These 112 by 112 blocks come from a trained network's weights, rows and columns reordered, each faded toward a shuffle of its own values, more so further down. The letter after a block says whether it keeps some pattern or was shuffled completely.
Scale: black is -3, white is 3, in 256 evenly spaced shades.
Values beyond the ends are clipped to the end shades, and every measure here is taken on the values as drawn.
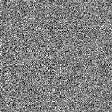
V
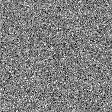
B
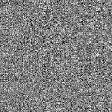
V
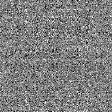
V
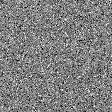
B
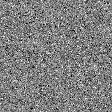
B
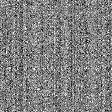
V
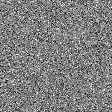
B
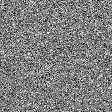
B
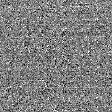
V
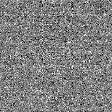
V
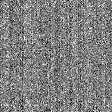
V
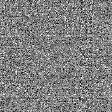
V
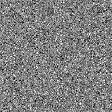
V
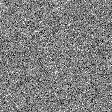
B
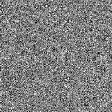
V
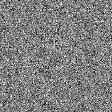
V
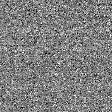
V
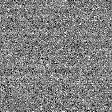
V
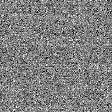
V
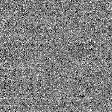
V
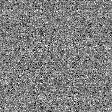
V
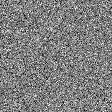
B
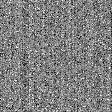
V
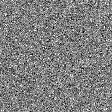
V
